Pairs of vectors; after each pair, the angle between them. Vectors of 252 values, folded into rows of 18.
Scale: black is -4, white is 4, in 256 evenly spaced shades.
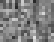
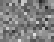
orthogonal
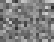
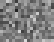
partly aligned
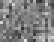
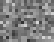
partly aligned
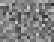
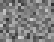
orthogonal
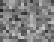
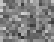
nearly opposite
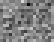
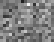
nearly opposite
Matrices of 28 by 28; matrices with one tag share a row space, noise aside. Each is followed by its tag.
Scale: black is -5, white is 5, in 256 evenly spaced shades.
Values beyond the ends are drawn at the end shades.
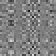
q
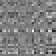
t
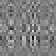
q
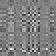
q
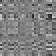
t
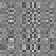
q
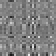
q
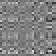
t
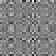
q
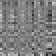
t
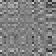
t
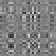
q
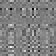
q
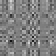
q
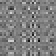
q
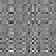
q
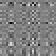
q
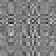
q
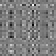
q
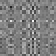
q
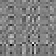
q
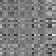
t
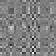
q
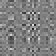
q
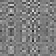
q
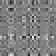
q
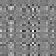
q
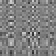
q
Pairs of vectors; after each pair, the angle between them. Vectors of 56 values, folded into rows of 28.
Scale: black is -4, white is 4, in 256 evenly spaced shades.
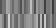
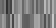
partly opposed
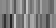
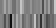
partly aligned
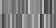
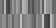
partly opposed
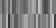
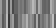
nearly parallel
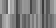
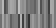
partly aligned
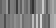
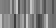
partly opposed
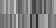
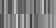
partly aligned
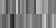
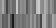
nearly parallel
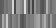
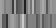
nearly opposite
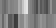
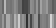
partly opposed
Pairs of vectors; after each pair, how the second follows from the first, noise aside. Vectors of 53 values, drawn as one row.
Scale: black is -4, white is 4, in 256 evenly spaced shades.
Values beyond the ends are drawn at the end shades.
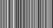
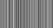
shrunk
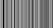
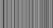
shrunk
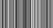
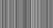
shrunk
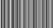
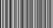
negated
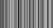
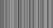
shrunk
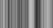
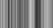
copied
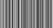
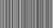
shrunk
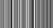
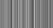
shrunk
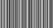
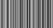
sign-scrambled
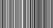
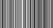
copied
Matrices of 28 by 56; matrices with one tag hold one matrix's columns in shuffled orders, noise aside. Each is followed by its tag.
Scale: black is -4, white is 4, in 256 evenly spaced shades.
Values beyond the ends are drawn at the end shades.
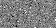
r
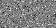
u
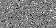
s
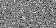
s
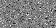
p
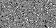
r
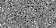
u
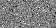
u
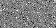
s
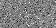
p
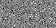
p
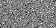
s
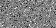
u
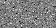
p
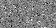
r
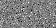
p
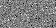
r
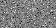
s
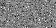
r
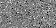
s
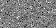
s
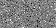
r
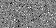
r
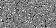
r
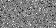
u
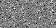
s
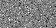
r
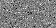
s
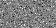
u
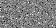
p
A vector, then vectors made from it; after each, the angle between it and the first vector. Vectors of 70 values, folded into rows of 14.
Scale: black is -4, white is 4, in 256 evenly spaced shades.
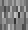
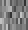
orthogonal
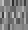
partly opposed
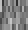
orthogonal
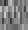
partly opposed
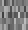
nearly opposite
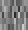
nearly opposite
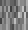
partly opposed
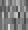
nearly parallel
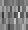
nearly opposite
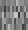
nearly parallel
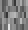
partly aligned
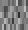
partly aligned
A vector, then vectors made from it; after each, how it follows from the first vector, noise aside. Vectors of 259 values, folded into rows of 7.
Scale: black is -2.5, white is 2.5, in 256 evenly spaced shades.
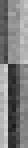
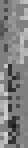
partly zeroed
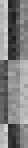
wrapped around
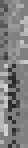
partly zeroed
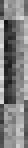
wrapped around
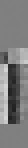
partly zeroed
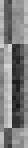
wrapped around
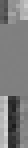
partly zeroed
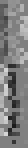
partly zeroed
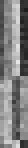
wrapped around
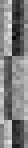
wrapped around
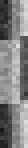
wrapped around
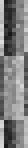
wrapped around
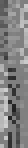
partly zeroed
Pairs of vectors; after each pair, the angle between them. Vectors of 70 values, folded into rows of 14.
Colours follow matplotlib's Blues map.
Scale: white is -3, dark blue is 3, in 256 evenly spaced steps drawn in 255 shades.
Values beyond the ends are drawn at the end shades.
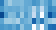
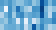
partly opposed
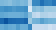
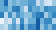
partly opposed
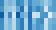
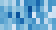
partly aligned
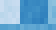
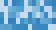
orthogonal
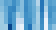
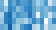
partly aligned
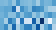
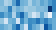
orthogonal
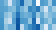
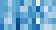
nearly parallel
